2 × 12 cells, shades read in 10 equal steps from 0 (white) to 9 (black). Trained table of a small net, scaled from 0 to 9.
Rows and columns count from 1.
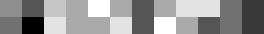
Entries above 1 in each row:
9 9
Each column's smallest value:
4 6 1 3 0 1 6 0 1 1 5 7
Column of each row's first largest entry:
12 2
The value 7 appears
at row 1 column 12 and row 2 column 12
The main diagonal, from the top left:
4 9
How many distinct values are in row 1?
8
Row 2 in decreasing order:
9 7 6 6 5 5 3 3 3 1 1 0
